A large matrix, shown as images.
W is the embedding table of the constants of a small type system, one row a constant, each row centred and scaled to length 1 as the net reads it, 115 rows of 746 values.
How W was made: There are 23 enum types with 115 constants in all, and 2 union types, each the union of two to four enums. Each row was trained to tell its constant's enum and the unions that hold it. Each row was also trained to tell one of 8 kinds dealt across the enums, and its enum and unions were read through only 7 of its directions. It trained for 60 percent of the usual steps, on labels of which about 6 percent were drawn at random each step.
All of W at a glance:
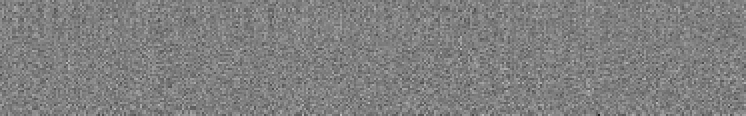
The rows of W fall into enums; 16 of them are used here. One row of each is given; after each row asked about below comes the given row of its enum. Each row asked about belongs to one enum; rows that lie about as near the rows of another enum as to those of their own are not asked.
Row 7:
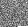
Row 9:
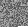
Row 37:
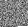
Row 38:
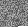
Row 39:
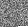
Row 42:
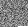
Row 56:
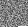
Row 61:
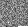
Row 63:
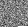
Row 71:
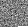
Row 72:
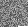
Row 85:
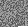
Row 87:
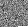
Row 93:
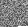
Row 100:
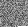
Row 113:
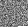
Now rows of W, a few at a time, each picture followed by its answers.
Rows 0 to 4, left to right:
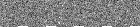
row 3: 85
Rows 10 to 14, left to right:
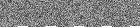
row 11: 7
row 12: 100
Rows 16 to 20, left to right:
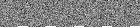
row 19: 87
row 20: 87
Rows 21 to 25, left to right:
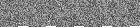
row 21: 85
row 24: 61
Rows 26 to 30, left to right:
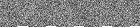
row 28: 113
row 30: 113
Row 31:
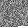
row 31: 9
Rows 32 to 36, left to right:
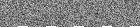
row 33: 85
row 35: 72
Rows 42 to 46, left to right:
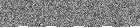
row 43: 113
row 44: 42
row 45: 72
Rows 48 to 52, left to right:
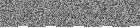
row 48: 56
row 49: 42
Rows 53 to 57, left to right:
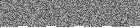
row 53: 85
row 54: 87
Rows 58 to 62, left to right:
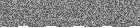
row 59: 93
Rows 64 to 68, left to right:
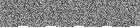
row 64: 61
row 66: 56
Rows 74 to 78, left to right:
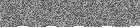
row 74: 9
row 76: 42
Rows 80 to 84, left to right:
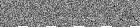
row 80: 93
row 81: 72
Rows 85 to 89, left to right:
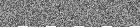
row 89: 38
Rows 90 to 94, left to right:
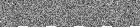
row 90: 87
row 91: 85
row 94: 87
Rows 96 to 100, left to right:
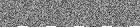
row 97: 113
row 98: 42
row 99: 61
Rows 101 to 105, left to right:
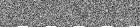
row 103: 38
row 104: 42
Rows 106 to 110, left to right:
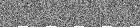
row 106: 61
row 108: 9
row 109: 61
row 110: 113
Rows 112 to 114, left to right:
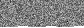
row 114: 100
